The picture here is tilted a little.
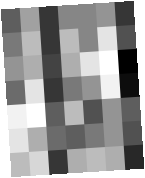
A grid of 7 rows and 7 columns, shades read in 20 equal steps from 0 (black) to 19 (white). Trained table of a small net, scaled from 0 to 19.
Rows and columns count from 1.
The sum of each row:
58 74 78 68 82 71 77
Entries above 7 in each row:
4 5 5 5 4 5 5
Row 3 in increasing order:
0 5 11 13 13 17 19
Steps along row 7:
up down up up down down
